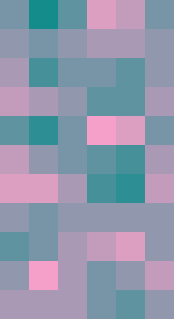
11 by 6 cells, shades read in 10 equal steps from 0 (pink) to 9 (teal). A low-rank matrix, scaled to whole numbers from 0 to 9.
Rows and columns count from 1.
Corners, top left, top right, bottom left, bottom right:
5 5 3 4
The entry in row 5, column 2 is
8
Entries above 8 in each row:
1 0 0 0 0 0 0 0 0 0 0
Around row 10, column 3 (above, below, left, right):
3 3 0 5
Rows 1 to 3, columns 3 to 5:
6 1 2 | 4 3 3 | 5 5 6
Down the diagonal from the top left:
5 5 5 6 1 3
